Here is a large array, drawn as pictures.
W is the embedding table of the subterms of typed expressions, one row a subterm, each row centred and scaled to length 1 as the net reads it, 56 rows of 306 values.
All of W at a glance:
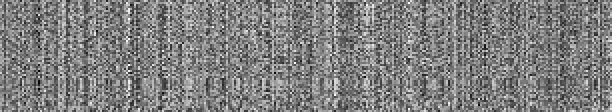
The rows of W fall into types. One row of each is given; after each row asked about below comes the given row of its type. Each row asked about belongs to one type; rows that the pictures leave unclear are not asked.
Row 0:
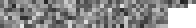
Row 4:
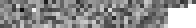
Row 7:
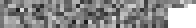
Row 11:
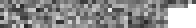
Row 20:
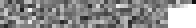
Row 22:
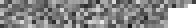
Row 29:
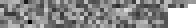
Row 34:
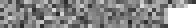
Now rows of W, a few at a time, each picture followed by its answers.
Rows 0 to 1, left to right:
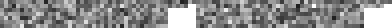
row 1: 20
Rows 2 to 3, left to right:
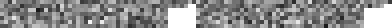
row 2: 11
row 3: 22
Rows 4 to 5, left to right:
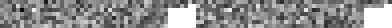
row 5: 11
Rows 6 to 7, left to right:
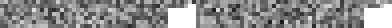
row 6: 29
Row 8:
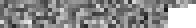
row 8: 22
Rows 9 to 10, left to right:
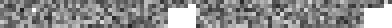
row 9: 11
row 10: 4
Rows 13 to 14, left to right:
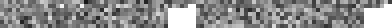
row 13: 0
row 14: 29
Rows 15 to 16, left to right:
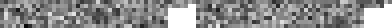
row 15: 7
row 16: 11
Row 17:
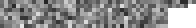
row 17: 0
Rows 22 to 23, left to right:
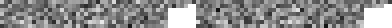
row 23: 22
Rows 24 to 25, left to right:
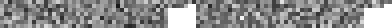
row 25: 4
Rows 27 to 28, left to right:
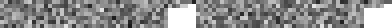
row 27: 34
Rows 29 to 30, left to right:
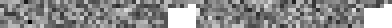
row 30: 0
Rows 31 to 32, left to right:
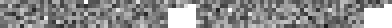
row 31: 29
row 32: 11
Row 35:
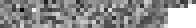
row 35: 4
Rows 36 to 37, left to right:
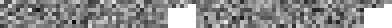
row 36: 22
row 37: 0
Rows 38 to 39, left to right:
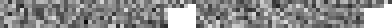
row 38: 34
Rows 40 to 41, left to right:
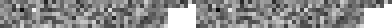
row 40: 4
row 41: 4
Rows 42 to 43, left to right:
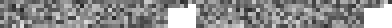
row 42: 11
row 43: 29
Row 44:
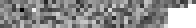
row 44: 4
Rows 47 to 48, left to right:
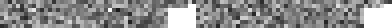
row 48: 34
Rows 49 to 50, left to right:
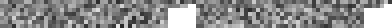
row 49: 0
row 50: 29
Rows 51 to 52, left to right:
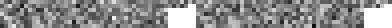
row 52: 29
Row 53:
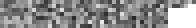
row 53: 7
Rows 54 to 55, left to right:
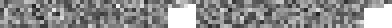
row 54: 7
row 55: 22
